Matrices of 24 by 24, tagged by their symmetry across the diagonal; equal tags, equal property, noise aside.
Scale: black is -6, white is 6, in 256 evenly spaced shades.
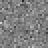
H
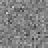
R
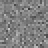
H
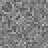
R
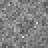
R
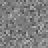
R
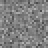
H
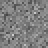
R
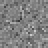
R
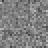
H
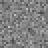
R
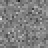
H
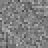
H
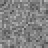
R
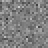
H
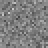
R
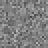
H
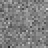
H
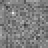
R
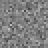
H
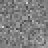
R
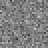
H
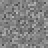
R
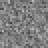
H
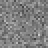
H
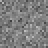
R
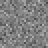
H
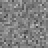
H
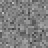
R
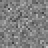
R
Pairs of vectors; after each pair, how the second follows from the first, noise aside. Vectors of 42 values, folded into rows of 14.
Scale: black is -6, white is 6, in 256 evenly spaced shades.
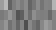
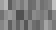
copied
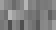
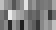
scaled up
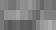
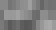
copied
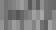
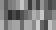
scaled up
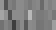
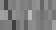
copied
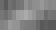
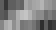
scaled up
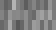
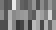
scaled up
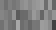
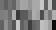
scaled up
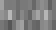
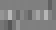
partly zeroed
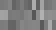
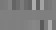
partly zeroed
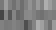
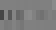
partly zeroed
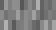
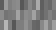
copied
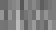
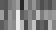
scaled up
